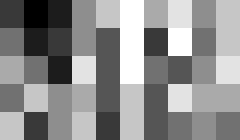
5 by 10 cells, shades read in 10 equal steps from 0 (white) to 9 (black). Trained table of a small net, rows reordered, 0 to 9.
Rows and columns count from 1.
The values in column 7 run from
3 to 7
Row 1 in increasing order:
0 1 2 2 3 4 4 7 8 9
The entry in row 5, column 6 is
2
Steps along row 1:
up down down down down up down up down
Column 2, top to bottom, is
9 8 5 2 7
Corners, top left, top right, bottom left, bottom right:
7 2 2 5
